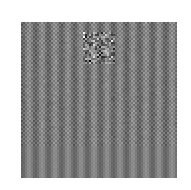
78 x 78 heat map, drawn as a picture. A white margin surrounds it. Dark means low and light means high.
Stripes: upright, repeating 12 times. Seam: horizontal, 80% of the way down, the bottom part calmer. Roughest part: top middle. Odd patch: rougher, in the top middle.
